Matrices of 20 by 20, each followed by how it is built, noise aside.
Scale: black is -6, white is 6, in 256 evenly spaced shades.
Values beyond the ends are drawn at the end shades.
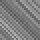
Toeplitz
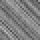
Toeplitz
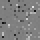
sparse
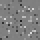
sparse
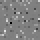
sparse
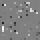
sparse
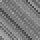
Toeplitz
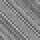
Toeplitz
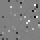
sparse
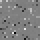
sparse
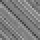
Toeplitz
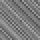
Toeplitz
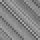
Toeplitz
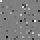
sparse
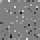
sparse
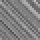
Toeplitz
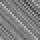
Toeplitz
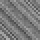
Toeplitz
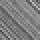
Toeplitz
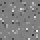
sparse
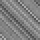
Toeplitz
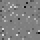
sparse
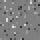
sparse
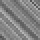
Toeplitz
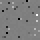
sparse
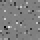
sparse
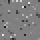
sparse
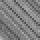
Toeplitz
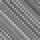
Toeplitz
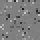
sparse
